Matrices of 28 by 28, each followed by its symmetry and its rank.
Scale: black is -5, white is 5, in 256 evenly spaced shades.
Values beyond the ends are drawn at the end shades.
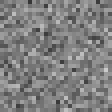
neither, full rank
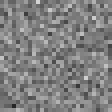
neither, full rank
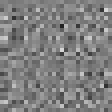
neither, rank three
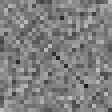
symmetric, full rank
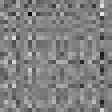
neither, rank three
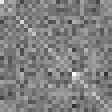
symmetric, rank five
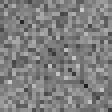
symmetric, full rank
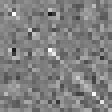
symmetric, rank five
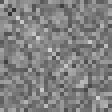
symmetric, full rank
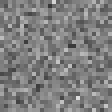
neither, full rank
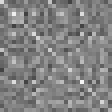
symmetric, rank five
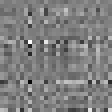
neither, rank three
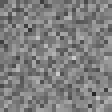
symmetric, full rank
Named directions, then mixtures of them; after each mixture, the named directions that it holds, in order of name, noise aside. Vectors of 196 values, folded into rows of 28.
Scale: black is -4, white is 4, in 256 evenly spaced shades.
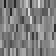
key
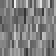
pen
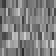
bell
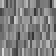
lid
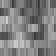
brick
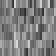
brick, pen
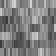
brick, key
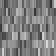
bell, lid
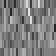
key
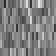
key, pen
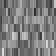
bell, lid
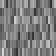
lid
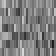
bell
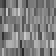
bell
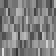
bell, lid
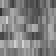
brick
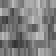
brick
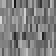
bell, pen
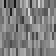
key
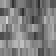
brick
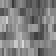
brick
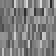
lid, pen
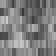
brick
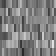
bell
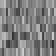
bell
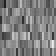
bell, key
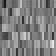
bell, key
